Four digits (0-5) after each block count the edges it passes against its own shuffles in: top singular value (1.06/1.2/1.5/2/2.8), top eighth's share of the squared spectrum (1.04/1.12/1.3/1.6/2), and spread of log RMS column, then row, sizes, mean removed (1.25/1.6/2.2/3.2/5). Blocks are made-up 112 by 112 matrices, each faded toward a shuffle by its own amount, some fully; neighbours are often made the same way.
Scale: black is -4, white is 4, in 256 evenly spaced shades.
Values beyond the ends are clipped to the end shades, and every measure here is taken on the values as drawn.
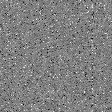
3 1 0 0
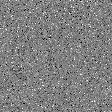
2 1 0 0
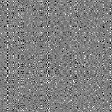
5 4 3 3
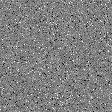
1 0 0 0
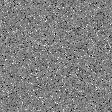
0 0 0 0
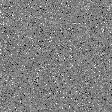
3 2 0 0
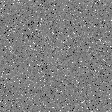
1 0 0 0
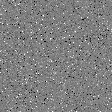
2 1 0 0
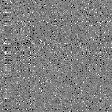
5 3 2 2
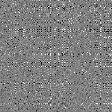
5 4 3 3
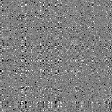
5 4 3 3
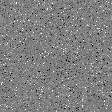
1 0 0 0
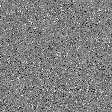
0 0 0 1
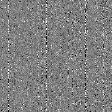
3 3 3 0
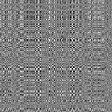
5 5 4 4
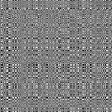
5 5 4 4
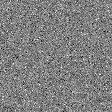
0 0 0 0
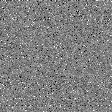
1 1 0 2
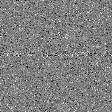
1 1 0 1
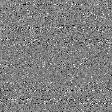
2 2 0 3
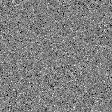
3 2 0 0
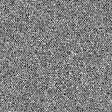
2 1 0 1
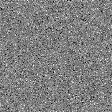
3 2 0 0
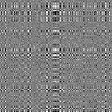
5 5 4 4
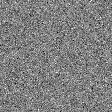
0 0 0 0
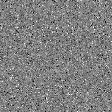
3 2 1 1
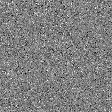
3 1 0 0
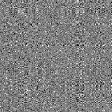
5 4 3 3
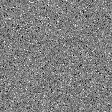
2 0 0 0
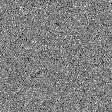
1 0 0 0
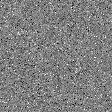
0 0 0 0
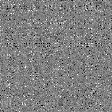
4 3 1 2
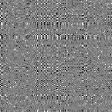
5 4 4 3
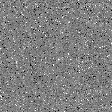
3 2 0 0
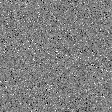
0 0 0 0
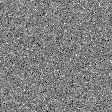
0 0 0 0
